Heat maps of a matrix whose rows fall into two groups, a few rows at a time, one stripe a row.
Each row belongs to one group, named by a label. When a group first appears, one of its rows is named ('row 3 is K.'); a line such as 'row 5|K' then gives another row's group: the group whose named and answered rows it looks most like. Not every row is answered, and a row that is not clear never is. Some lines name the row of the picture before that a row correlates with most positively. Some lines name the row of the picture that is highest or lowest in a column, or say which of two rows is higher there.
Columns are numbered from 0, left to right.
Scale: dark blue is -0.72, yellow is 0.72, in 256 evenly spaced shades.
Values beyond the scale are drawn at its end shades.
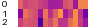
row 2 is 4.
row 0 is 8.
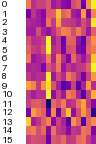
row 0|8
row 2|8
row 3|4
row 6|8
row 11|4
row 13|8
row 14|4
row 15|4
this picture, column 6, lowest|12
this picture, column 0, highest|13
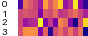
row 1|4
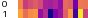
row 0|8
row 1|8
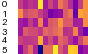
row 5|4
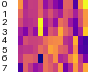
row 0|8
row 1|8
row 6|4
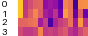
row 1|8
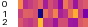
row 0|8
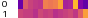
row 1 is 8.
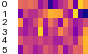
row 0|8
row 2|8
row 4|8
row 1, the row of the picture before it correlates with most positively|0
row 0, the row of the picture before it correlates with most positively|1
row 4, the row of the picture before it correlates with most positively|1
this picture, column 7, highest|1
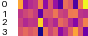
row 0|8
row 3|4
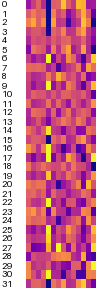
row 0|4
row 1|4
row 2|4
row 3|4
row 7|8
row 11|8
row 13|4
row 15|4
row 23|4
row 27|8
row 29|8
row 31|4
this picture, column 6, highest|27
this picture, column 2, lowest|27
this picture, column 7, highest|0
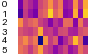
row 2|8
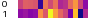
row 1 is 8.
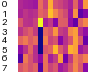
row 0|8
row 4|4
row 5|4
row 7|4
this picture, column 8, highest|6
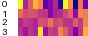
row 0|8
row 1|8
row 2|8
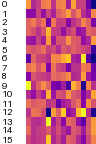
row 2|4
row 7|4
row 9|8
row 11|8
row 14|8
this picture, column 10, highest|12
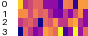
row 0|8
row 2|4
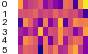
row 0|8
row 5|4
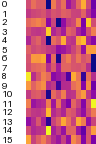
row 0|4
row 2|8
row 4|4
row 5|8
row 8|8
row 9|8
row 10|4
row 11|8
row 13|4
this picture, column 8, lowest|8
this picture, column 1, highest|6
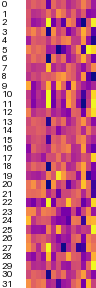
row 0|4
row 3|4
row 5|8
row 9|8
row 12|8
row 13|4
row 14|8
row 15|4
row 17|8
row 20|4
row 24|8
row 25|8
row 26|8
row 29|8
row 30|4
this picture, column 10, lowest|27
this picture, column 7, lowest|27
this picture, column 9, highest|9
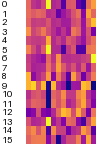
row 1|8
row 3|8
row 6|8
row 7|8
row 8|8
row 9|4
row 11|4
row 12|4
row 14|4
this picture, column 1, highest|9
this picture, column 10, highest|12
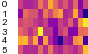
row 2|8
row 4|4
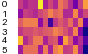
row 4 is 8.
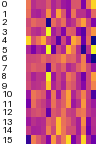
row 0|8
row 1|8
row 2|4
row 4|8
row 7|4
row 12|4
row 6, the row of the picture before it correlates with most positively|3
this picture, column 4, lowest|2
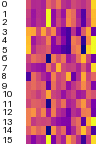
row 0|8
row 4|8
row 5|8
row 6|4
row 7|8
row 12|4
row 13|8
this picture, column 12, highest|5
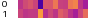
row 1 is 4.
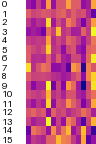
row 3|8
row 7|8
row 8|8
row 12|4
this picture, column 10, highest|7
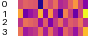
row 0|4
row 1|8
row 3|8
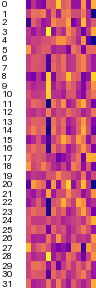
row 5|8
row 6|4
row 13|4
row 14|4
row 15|4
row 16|4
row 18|8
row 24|8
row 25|4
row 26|8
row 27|8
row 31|8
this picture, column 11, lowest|27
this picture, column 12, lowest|4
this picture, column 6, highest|0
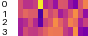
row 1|4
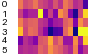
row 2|8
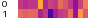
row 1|8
